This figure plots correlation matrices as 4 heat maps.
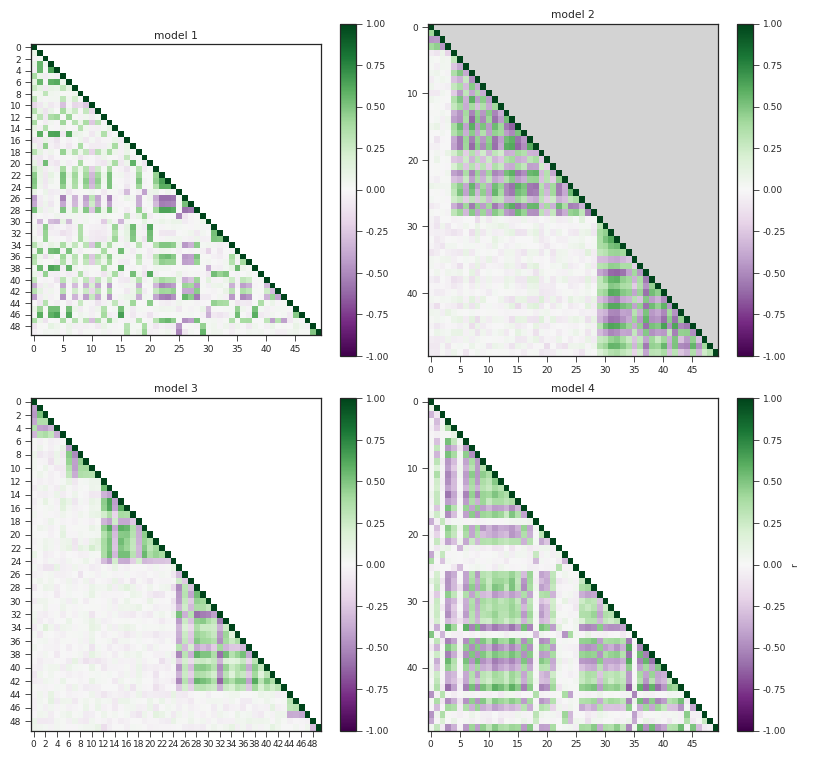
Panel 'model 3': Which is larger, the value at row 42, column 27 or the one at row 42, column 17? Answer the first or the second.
the second
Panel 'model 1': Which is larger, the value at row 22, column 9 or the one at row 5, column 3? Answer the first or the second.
the first
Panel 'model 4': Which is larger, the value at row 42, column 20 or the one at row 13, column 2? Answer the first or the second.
the second
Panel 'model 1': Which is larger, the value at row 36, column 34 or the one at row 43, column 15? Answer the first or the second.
the first
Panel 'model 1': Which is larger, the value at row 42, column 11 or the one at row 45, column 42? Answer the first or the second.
the first
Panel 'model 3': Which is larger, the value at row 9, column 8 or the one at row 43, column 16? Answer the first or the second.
the first
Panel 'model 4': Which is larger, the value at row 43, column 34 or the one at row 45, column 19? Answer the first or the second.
the second
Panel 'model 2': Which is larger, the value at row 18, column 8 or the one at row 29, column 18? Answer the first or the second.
the first
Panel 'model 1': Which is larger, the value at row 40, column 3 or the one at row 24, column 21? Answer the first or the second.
the second
